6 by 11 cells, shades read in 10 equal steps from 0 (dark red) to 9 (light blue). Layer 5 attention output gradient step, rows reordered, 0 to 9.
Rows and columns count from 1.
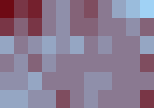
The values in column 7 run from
3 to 6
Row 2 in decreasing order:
6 6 5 5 5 4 4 4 4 2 2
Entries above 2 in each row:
8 9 11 11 11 10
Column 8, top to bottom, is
5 5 6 5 6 5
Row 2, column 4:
5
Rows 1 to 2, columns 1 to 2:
0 2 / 2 4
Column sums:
27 30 26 34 31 30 29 32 32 34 30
